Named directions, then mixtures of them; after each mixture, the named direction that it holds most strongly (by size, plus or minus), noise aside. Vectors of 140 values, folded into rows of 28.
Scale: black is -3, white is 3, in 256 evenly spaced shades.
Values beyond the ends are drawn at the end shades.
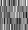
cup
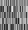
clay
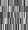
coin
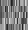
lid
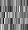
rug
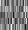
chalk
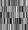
cup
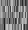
lid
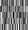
coin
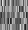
chalk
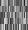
coin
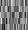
lid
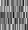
chalk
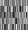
clay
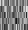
clay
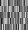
coin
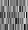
clay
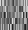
chalk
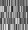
clay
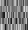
chalk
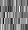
rug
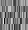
rug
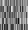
clay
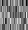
cup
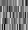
coin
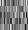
cup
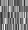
coin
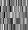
rug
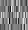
lid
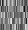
chalk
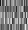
chalk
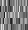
rug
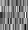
chalk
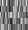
rug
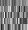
rug
